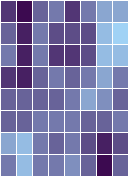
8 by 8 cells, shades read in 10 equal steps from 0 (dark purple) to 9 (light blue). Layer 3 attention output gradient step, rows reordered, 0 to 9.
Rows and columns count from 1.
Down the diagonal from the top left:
2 1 5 5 5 4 1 4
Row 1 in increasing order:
0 2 2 4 5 5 7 7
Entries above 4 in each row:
4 3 4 4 3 4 4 5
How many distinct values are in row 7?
6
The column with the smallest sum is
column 2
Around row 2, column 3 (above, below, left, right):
4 5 1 3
